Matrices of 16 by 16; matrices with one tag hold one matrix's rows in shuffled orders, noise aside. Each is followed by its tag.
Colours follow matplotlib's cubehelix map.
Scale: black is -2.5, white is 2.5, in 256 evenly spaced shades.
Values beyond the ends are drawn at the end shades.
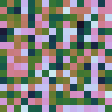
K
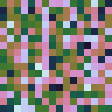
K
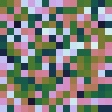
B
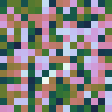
K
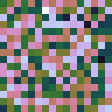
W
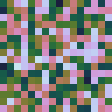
K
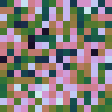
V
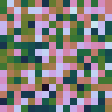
V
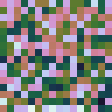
W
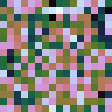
W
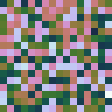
W
